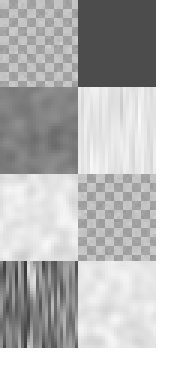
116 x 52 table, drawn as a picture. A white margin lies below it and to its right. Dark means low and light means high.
The table splits into 4 rows of 2 panels. Panel 1,1: high, checkered. Panel 1,2: low, flat. Panel 2,1: middling, blotchy, faint in contrast. Panel 2,2: very high, streaked downward, faint in contrast. Panel 3,1: very high, blotchy, faint in contrast. Panel 3,2: high, checkered. Panel 4,1: middling, streaked downward, strong in contrast. Panel 4,2: very high, blotchy, faint in contrast.
